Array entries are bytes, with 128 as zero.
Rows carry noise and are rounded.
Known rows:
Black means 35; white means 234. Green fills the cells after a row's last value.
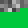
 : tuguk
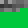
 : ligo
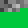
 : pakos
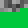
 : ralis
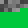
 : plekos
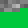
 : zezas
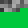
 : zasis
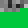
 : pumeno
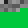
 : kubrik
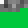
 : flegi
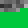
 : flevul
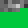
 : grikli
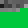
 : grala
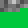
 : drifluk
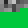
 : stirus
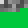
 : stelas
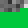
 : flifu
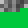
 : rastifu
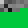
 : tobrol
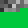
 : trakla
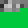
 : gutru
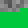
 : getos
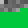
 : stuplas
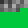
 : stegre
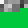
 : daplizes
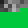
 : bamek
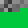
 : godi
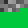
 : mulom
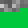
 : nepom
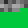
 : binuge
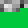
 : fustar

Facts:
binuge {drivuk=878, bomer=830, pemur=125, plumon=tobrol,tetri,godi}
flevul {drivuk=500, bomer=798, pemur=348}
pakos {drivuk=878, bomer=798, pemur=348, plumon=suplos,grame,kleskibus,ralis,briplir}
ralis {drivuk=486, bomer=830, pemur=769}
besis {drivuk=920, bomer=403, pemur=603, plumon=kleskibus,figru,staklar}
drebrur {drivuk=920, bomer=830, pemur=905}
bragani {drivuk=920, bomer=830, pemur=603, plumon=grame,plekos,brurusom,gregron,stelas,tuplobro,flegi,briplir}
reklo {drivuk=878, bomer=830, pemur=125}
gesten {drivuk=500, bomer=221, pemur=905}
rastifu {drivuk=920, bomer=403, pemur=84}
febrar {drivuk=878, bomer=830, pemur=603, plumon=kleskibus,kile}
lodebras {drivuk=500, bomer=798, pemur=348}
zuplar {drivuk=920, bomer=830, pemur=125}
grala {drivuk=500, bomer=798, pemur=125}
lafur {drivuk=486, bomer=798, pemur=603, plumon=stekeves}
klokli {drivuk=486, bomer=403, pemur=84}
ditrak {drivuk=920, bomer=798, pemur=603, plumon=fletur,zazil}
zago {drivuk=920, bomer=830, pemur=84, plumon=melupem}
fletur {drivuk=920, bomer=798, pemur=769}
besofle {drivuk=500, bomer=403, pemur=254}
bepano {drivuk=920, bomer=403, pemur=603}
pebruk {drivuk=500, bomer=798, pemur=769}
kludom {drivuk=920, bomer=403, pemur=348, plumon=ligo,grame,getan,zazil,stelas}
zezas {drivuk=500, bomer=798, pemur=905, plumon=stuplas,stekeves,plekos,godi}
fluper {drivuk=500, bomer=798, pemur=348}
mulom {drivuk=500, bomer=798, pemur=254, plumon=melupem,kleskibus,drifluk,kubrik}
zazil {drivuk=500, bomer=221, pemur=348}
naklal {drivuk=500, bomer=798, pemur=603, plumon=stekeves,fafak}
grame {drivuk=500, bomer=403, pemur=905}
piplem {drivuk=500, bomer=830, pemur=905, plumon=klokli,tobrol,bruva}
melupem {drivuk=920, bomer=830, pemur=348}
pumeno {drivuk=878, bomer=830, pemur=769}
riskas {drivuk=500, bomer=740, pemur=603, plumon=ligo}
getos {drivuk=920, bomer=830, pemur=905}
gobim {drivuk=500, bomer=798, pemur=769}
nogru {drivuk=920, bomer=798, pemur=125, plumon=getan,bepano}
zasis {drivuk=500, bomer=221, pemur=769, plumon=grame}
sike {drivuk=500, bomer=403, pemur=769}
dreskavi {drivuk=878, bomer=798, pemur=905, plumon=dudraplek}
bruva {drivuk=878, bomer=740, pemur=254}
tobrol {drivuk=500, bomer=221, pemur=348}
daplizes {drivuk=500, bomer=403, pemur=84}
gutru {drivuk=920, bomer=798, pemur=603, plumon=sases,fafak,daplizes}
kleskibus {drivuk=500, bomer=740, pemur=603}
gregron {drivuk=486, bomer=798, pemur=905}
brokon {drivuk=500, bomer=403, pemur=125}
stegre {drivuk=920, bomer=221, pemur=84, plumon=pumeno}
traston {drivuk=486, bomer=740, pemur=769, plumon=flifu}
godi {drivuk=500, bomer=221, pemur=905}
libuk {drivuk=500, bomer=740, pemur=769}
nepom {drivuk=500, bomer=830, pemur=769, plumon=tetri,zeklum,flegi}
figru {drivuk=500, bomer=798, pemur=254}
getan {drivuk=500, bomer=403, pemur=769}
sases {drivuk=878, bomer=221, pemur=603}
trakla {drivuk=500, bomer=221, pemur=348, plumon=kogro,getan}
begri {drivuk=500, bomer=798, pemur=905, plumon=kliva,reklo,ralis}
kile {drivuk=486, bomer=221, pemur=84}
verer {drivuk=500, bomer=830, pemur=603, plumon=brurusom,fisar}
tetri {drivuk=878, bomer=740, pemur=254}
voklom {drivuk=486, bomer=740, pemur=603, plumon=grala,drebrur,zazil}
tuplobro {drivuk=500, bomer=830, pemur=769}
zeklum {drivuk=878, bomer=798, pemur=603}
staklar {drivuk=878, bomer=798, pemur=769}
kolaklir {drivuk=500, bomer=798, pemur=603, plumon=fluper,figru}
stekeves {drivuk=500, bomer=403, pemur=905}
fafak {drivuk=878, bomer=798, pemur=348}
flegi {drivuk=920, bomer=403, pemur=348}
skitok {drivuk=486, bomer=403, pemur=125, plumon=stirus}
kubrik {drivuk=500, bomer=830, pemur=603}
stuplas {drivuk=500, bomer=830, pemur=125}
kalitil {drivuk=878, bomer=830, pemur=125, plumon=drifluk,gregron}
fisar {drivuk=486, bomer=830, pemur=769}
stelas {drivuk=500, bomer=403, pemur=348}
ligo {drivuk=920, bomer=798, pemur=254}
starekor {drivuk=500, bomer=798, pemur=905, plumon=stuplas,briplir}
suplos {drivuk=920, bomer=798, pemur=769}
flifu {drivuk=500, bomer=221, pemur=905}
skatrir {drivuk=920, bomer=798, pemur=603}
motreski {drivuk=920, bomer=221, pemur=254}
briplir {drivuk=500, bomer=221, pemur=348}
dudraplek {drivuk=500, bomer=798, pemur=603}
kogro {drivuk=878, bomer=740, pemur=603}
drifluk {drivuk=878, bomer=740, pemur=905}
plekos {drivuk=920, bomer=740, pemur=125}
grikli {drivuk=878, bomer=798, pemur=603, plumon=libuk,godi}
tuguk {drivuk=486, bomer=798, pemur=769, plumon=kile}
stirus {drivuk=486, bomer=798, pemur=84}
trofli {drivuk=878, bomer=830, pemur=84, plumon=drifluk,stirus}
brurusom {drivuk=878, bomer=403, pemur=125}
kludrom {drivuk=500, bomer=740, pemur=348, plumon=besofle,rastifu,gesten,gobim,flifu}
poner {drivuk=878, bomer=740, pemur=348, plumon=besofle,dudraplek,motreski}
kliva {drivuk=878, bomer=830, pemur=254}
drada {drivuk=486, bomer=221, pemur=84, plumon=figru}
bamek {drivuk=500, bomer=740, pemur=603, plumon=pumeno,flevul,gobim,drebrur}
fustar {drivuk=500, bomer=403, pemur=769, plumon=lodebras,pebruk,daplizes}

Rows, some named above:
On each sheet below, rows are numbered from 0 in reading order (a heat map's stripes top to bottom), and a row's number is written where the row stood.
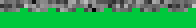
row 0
flevul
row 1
kalitil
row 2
zasis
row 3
bruva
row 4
stegre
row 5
kile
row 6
flevul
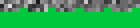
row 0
sases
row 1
fluper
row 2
libuk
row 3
brurusom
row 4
stuplas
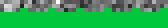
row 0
fustar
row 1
melupem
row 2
klokli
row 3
skatrir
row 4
zazil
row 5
suplos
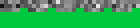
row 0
kogro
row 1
besis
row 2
stekeves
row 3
kludom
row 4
fafak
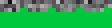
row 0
staklar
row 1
binuge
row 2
brokon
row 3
reklo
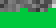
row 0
skatrir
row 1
motreski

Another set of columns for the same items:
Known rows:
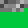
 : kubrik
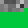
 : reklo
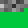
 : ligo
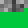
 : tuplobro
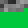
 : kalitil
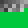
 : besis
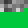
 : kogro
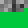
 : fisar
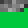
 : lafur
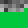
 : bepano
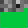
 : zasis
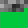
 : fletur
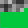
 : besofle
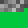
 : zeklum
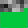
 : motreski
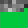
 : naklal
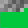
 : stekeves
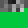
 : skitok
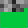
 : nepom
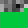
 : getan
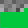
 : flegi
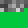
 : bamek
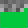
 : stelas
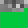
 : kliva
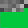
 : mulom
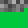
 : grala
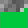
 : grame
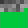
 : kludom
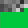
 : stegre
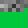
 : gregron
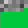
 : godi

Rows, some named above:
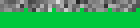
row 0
stuplas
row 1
besis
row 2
daplizes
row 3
briplir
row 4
zeklum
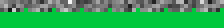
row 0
stirus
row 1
binuge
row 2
lodebras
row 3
skatrir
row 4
sike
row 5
binuge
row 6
dudraplek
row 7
piplem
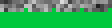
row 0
bepano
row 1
tetri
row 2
klokli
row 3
suplos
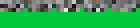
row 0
traston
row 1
tuguk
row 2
fustar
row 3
stirus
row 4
grikli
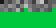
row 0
trakla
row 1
flevul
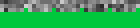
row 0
bepano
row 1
tetri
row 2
godi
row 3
tuguk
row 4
rastifu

